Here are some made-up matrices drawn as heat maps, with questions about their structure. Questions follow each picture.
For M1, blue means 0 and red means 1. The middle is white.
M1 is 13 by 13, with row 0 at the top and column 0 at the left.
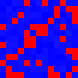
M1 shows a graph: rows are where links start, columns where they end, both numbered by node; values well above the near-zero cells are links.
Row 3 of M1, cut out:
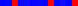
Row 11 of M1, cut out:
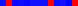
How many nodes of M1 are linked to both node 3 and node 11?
2
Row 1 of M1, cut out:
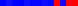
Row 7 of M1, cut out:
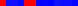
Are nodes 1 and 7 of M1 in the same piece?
no
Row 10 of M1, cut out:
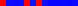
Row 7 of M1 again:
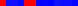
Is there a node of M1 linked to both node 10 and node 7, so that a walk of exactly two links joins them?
yes
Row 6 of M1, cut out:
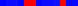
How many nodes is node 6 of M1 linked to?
3
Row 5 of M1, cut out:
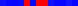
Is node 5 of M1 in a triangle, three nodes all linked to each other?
yes
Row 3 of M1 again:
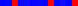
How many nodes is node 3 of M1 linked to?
3
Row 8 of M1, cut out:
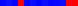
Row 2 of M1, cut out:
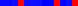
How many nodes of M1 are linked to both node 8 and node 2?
2
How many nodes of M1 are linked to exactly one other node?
0
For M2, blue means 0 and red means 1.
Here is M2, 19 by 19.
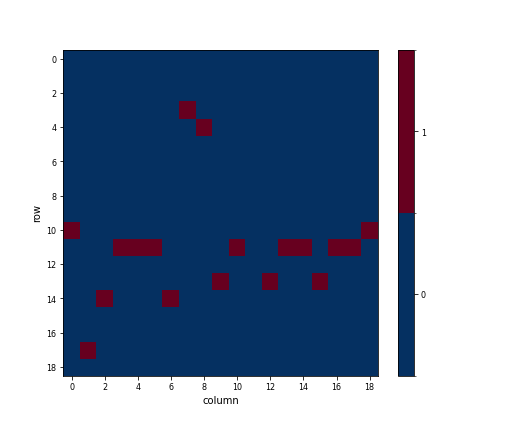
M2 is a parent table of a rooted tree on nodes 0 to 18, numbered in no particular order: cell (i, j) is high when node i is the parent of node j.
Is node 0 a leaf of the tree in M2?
yes
